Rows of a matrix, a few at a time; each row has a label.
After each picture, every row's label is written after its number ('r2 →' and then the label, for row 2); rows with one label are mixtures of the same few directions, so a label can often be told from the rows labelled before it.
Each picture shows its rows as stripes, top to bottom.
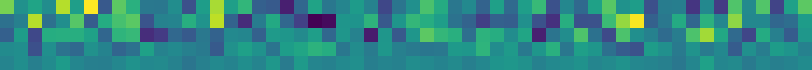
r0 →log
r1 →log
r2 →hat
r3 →log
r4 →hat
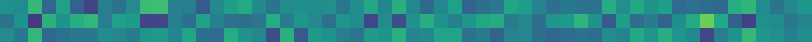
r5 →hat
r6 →hat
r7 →hat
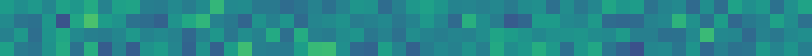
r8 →log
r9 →hat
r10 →hat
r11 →log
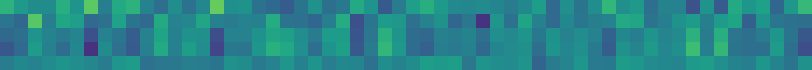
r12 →log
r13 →log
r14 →log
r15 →log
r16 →hat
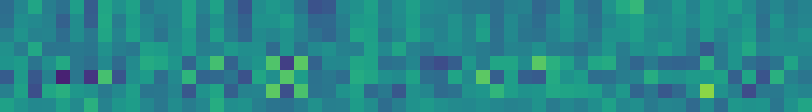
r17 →log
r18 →log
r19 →log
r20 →hat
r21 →hat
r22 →log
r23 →hat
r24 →log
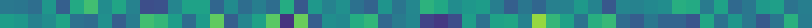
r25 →hat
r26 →hat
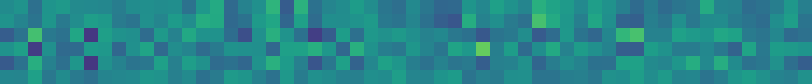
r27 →hat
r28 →hat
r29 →log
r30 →log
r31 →log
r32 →hat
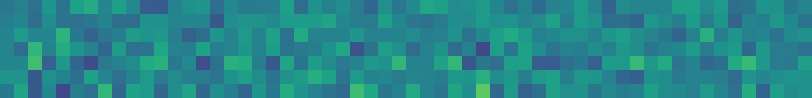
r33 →hat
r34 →log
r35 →hat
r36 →log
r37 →hat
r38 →log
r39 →log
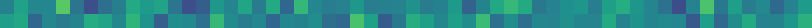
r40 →hat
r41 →log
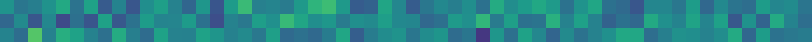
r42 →log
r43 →log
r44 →log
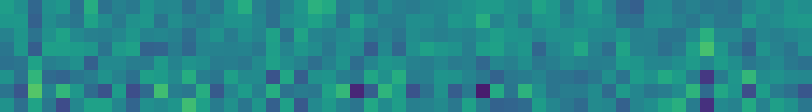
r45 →log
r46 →log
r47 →hat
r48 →hat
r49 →log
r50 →hat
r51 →log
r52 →hat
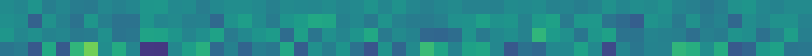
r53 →hat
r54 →log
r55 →hat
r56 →hat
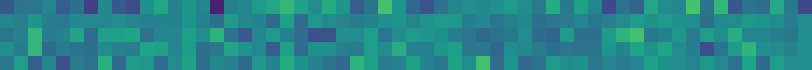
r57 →log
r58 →hat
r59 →log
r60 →hat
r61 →log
